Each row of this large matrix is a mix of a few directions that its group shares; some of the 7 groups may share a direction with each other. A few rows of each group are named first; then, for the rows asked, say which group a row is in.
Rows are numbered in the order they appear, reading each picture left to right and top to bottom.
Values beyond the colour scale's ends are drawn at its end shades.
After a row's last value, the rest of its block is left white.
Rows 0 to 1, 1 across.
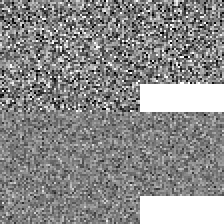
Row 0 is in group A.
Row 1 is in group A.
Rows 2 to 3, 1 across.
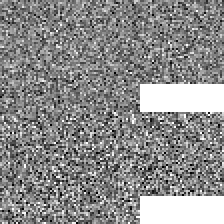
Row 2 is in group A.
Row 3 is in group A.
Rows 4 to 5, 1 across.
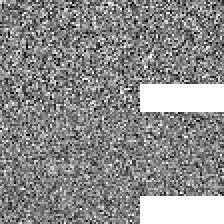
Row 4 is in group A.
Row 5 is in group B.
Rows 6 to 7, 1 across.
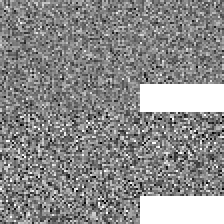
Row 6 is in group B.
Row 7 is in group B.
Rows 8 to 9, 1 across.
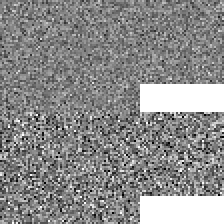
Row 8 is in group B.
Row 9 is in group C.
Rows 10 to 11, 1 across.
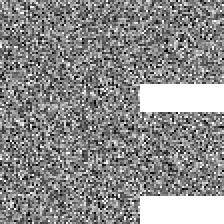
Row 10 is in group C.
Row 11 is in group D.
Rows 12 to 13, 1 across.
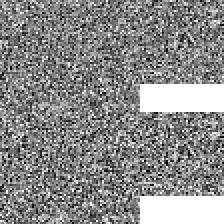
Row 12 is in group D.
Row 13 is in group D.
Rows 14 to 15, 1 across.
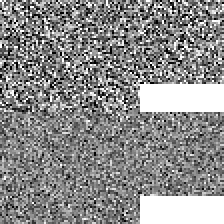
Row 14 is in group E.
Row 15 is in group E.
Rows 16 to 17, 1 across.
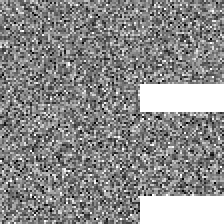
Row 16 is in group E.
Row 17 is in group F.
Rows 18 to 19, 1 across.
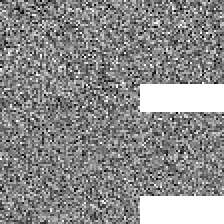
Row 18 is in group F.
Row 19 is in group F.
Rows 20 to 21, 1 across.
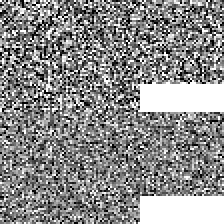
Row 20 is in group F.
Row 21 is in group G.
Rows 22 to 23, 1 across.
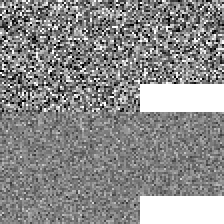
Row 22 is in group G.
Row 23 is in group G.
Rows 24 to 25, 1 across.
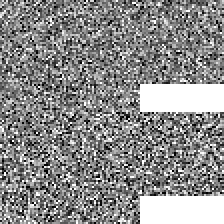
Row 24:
F
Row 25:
E
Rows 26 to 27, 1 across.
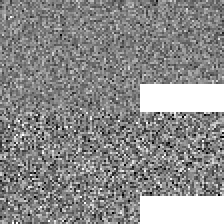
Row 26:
D
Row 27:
C
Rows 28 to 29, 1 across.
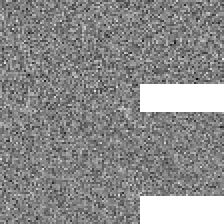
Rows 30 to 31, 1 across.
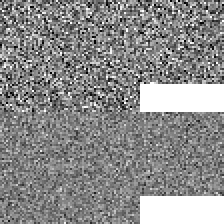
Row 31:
B
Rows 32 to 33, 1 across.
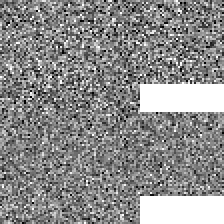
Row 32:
A
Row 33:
E
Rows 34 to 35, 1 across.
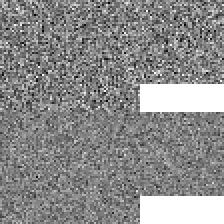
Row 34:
E
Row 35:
C
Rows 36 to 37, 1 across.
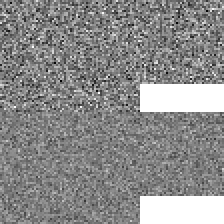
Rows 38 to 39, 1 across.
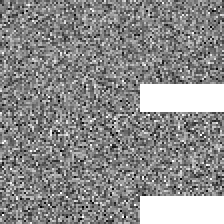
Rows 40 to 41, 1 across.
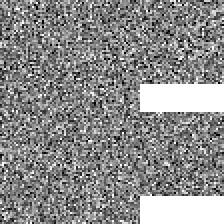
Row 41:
F
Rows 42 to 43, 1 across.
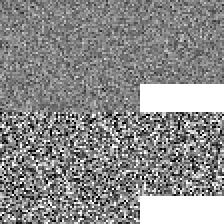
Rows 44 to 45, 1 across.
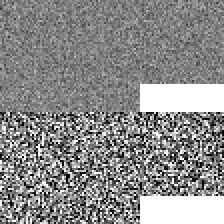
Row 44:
B
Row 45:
D
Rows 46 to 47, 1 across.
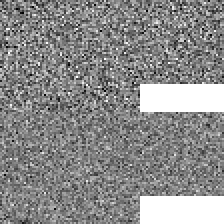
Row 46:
F
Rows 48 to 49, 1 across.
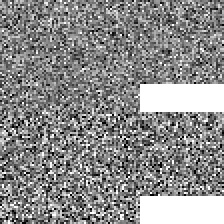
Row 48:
G
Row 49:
E
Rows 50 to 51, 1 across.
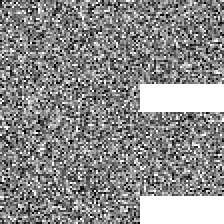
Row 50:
G
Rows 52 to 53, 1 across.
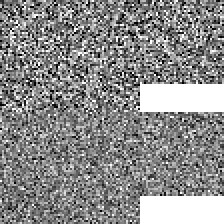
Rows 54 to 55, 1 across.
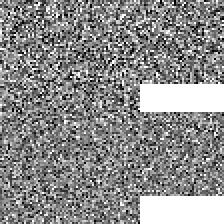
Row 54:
C
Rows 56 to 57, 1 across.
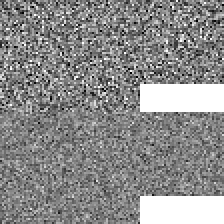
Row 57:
F
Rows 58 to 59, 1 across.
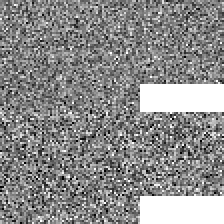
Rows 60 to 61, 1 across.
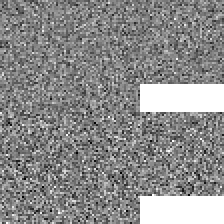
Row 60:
E
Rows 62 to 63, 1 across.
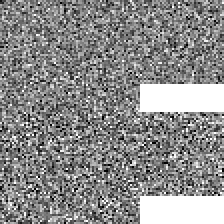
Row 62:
A
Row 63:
B
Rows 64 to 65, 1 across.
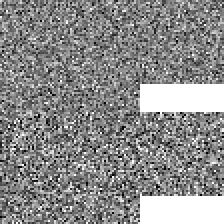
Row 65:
C
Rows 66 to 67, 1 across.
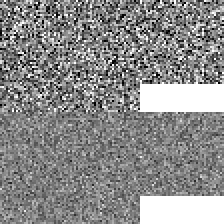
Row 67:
F
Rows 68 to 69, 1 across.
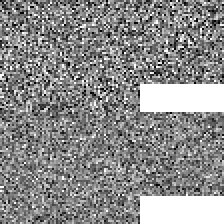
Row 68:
D
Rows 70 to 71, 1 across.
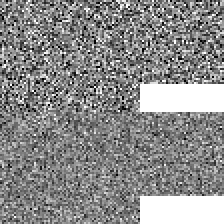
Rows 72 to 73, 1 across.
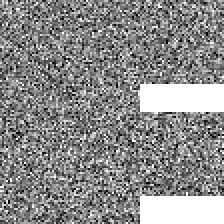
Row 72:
F
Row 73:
D
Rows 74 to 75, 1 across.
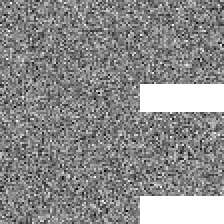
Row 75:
D
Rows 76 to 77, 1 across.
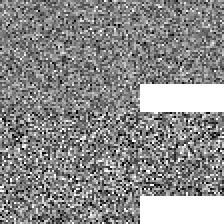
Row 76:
A
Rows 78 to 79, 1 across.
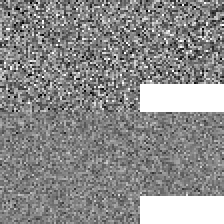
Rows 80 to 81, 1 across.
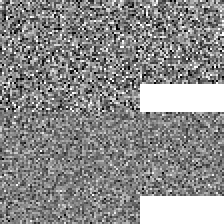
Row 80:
D
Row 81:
B
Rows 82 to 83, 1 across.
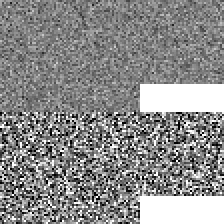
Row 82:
G
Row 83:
G
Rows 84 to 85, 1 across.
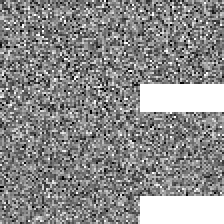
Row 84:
A
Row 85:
D
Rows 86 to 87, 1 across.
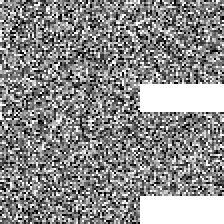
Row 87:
G
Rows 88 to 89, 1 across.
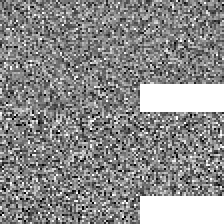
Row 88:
E
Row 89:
G
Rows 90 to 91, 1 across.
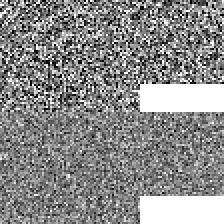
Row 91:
E
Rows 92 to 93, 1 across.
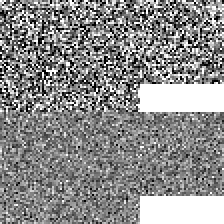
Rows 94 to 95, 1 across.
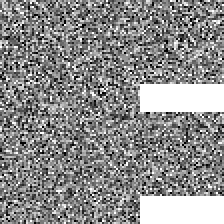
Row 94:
D
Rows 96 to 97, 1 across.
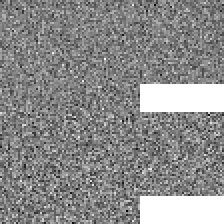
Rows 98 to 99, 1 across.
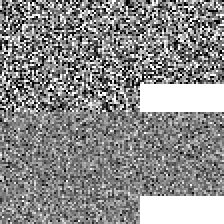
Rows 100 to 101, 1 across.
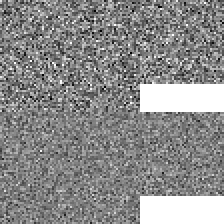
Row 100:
A
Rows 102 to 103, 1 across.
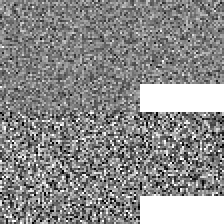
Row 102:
B
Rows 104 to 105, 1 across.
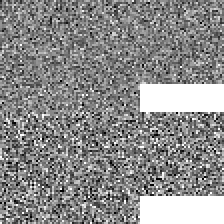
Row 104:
G
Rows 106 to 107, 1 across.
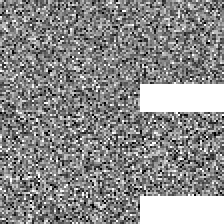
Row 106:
G
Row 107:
A
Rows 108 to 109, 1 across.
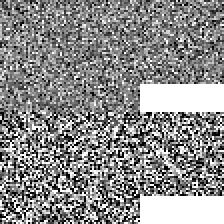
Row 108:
C
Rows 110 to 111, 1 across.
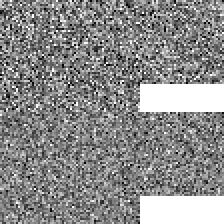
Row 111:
A
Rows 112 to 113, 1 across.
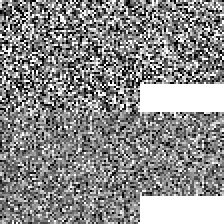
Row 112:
D
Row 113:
C
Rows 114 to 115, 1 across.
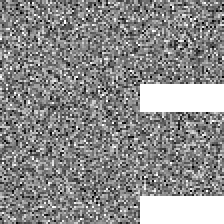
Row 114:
B
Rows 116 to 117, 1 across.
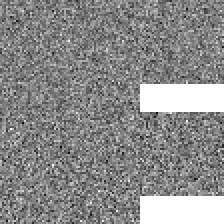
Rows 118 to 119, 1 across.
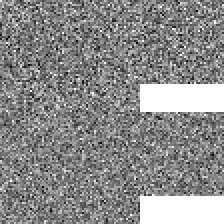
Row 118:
A
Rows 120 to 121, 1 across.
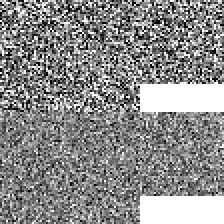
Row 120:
F
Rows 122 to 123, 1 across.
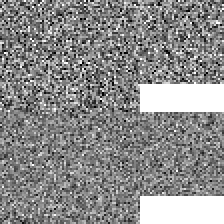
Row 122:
F
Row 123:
E
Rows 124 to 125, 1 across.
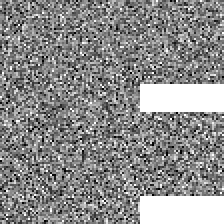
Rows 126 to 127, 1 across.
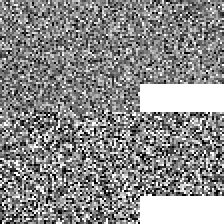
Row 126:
B
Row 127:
F
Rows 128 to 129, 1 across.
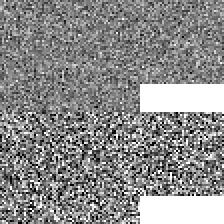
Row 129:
A
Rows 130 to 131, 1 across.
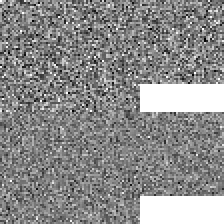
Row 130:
A
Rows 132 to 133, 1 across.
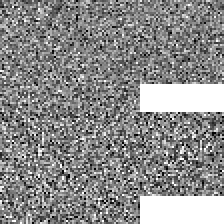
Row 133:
D
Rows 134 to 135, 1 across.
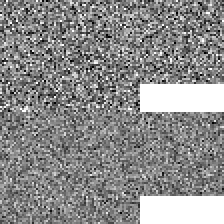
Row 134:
E
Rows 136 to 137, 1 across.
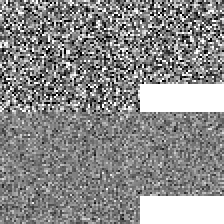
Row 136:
E
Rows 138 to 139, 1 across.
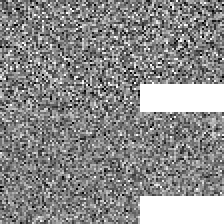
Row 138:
F
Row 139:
D
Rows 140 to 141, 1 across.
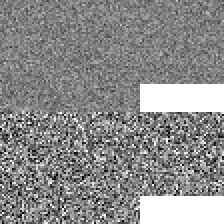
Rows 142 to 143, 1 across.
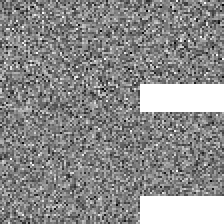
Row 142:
E
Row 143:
E
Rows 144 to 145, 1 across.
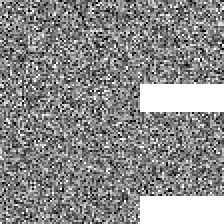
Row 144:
G
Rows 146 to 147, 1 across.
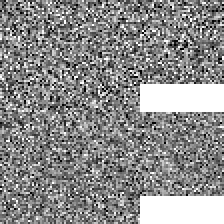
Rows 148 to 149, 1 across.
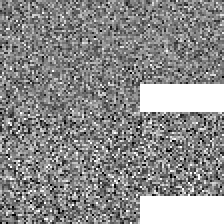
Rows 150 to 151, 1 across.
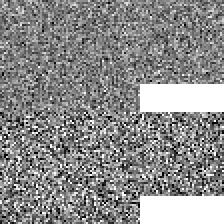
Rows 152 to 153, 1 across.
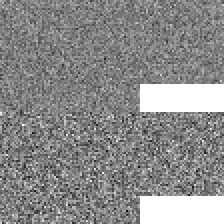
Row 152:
D
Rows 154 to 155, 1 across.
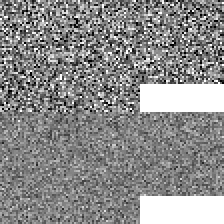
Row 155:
G
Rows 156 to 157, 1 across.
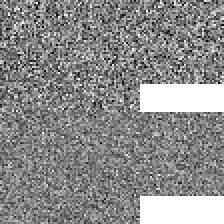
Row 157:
F
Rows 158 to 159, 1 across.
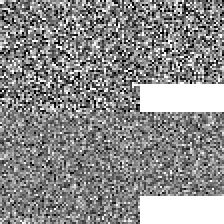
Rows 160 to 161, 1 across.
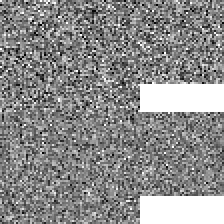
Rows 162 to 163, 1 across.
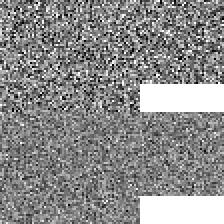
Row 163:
A
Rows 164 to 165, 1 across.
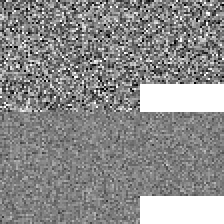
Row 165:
A
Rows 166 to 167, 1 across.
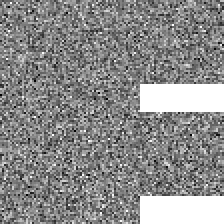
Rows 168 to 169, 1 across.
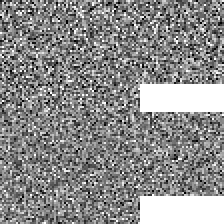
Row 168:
G
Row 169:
A
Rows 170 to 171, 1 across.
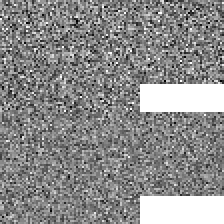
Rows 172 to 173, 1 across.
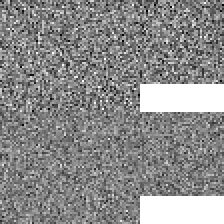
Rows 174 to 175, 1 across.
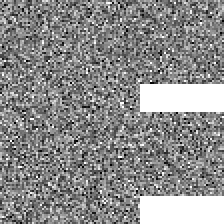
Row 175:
C
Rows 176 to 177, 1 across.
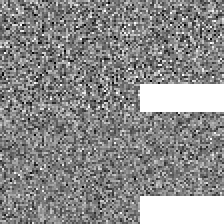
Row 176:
E
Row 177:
F
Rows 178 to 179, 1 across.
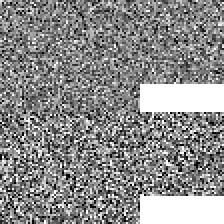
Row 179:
E
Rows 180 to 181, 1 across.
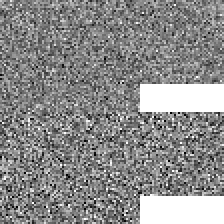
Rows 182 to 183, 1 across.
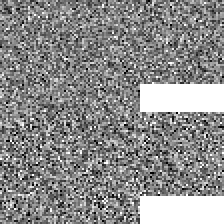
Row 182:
A
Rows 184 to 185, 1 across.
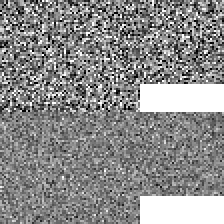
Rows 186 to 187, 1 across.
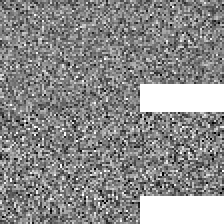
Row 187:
F
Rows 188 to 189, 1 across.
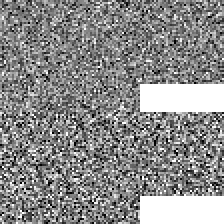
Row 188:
E
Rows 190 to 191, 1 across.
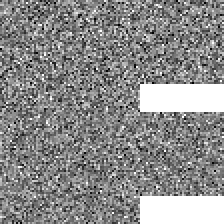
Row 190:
F
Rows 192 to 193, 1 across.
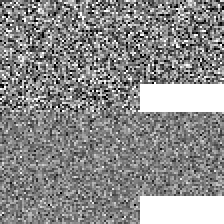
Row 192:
G
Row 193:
G
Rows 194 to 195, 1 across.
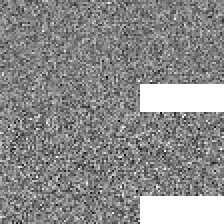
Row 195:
C
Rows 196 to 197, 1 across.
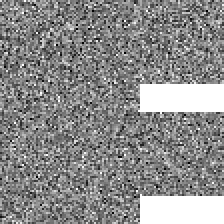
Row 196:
A
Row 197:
C
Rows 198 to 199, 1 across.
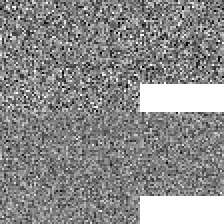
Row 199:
B
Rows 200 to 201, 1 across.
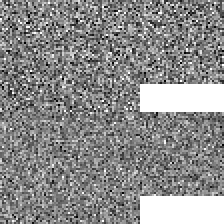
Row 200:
B
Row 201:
D
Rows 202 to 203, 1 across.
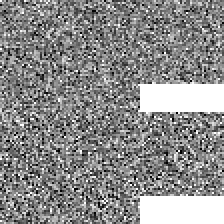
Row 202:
F
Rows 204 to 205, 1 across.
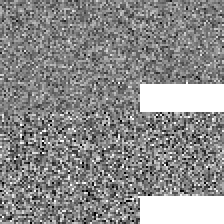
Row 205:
A
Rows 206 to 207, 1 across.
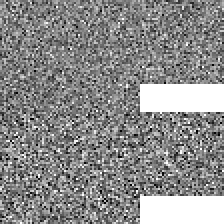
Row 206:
B
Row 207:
C
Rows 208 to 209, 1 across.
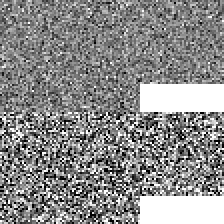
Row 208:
E
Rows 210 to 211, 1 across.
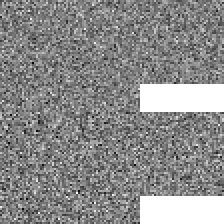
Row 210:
G
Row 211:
G
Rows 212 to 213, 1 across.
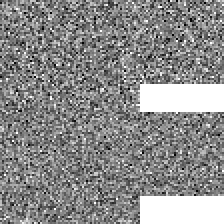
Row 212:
A
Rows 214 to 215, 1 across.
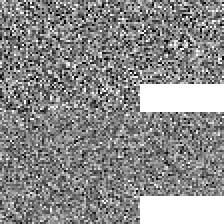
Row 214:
B
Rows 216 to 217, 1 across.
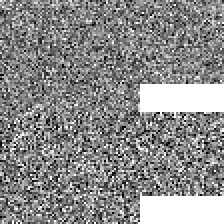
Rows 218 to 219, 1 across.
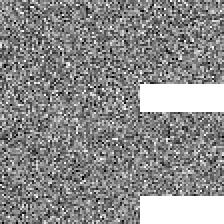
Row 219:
G
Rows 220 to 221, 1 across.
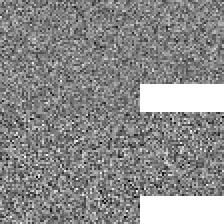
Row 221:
C
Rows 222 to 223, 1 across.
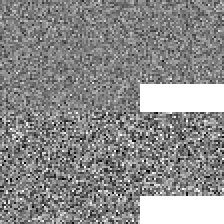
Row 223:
D
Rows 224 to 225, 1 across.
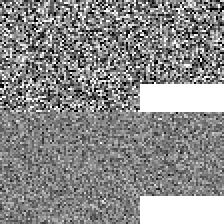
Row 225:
F
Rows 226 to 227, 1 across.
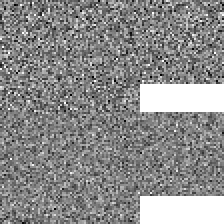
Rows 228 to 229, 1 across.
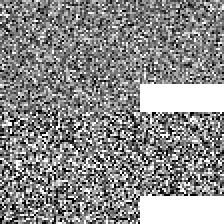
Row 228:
G
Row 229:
A
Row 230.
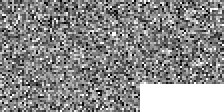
